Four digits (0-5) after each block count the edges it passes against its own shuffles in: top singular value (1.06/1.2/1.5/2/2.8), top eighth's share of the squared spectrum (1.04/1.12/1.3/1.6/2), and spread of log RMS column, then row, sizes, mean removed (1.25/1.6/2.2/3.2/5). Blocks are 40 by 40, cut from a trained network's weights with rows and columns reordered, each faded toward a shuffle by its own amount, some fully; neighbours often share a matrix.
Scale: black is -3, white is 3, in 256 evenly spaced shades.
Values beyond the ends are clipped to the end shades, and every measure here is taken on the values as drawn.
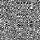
3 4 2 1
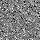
0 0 0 0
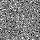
2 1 0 0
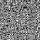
3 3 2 0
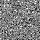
0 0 0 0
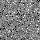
0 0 0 0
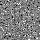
0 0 0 0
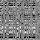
4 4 3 2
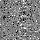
2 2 1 0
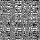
4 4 3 2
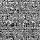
3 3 2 1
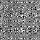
3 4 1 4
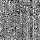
2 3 0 2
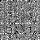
2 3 1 2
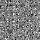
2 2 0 1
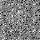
2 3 0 2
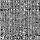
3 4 0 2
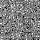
1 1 0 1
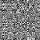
3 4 2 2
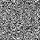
2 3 1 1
